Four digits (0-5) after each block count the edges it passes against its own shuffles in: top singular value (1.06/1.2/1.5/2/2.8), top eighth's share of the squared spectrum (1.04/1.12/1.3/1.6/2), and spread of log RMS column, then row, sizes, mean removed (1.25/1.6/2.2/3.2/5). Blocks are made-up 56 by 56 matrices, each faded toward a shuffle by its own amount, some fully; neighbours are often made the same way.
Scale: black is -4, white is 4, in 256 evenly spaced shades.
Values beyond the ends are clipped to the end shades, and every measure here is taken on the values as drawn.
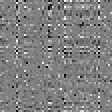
4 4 3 2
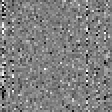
2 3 3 0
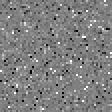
0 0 0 0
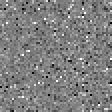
1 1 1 0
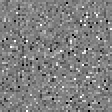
0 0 0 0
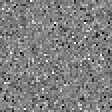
0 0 0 0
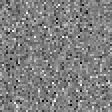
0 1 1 0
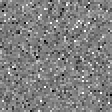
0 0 0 0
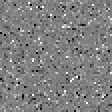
2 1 0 0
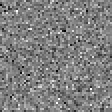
2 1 0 0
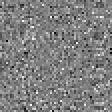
3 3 1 1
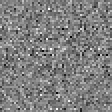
1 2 0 2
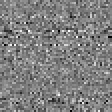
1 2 0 3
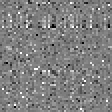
4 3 1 1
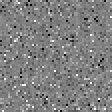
2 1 0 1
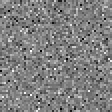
1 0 0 0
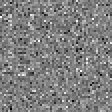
3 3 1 1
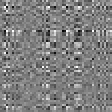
5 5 4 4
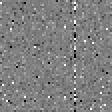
3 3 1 0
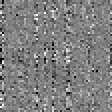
3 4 3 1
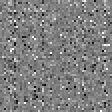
3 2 2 0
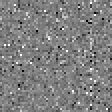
2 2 1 0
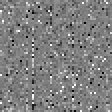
3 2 2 0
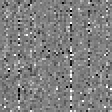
3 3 2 0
